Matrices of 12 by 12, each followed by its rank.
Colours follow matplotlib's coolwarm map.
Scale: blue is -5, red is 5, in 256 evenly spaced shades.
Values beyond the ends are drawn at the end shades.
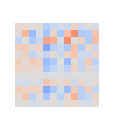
two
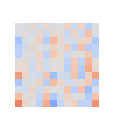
two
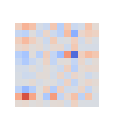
two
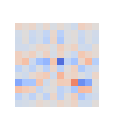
two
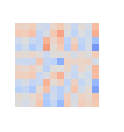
two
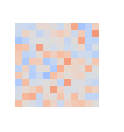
full rank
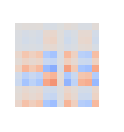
one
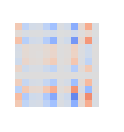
one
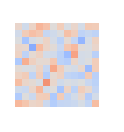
full rank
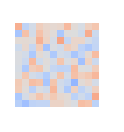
full rank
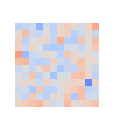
full rank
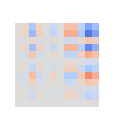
one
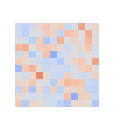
full rank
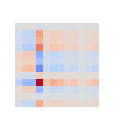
one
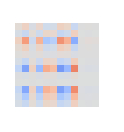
one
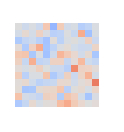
full rank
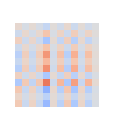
one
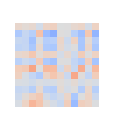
two
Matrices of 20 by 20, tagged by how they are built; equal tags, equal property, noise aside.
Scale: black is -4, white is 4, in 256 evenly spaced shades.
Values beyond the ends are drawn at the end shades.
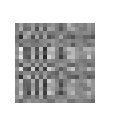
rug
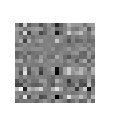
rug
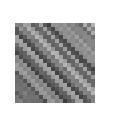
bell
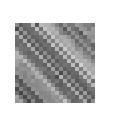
bell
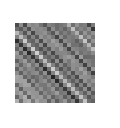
bell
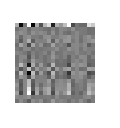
rug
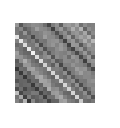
bell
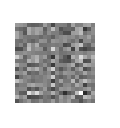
rug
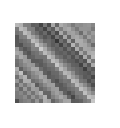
bell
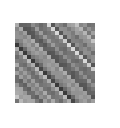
bell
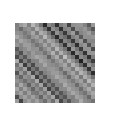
bell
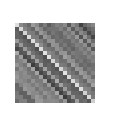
bell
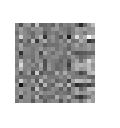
rug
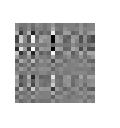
rug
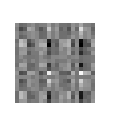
rug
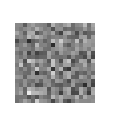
rug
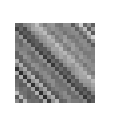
bell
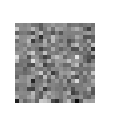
rug
